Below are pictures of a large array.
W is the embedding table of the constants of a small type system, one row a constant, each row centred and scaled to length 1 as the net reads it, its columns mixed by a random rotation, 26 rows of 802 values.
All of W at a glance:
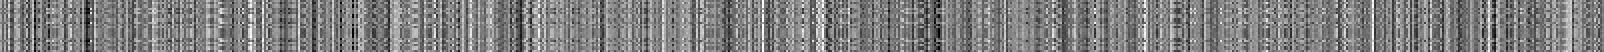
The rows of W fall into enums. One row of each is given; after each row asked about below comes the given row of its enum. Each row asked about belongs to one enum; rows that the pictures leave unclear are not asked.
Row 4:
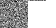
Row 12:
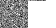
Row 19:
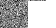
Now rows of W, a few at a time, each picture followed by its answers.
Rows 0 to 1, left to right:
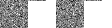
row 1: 19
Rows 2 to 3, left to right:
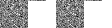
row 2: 12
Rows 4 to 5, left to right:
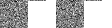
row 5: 19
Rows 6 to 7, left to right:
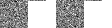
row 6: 4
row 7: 12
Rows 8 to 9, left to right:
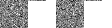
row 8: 12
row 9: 19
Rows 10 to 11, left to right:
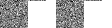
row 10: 19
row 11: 4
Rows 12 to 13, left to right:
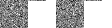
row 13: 19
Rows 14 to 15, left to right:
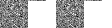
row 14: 12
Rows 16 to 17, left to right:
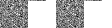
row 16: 12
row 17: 12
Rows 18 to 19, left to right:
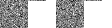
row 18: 12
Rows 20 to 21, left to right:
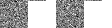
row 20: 4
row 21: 12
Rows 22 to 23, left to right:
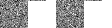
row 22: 19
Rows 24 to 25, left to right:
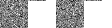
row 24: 12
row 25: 19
